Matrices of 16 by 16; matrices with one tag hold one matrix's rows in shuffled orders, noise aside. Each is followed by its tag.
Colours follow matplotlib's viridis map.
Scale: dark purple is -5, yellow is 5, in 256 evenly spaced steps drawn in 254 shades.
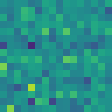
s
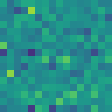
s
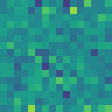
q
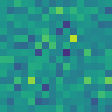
q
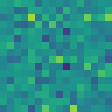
q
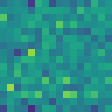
s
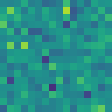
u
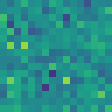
u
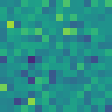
s
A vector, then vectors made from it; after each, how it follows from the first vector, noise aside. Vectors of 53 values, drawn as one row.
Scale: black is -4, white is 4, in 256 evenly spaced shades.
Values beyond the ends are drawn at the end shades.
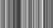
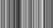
copied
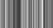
copied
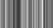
copied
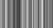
copied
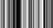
scaled up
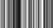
scaled up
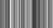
reversed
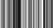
scaled up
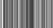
wrapped around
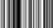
scaled up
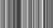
copied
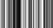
scaled up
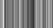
wrapped around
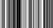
scaled up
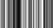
scaled up
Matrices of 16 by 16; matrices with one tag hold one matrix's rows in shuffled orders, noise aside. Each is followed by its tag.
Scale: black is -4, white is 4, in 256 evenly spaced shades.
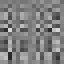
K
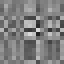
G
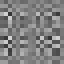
K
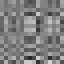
G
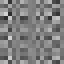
K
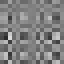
K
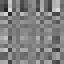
K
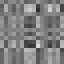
G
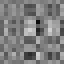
G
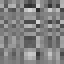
G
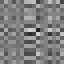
G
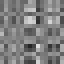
G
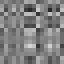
G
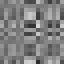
G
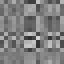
G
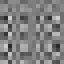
K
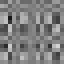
K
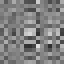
G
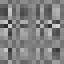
K
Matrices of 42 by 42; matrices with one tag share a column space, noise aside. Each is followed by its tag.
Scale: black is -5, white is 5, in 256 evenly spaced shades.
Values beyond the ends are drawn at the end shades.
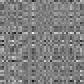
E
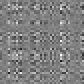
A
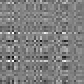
E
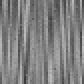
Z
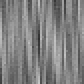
Z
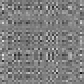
A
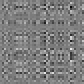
A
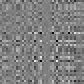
E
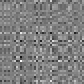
E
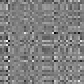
E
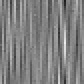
Z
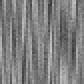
Z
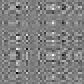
A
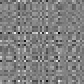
E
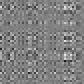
A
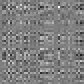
A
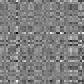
E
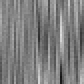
Z
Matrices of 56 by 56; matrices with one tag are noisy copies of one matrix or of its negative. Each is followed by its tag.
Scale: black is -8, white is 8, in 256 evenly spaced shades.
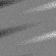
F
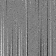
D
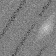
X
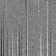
D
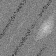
X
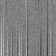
D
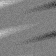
F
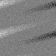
F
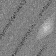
X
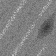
X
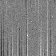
D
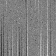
D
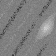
X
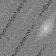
X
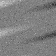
F
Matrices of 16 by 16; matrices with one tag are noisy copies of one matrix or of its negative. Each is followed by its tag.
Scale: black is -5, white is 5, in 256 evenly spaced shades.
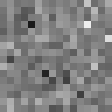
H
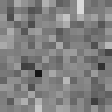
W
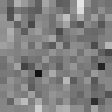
W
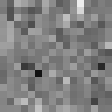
W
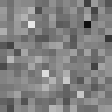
H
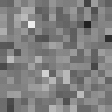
H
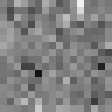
W
